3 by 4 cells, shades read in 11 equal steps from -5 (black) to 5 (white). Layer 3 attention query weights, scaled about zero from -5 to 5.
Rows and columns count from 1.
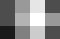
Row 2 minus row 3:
2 2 2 3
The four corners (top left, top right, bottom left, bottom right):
-2 -2 -4 -2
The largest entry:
5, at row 2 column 3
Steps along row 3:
up up down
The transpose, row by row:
-2 -2 -4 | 1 2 0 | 4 5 3 | -2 1 -2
